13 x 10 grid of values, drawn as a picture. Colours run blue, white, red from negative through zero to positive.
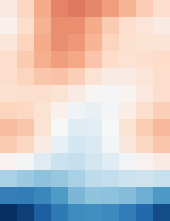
Lone odd cells: none. Ninth with the highest average: top middle. Stripes: none. Slope: up to the top. Ninth with the lowest average: bottom left.
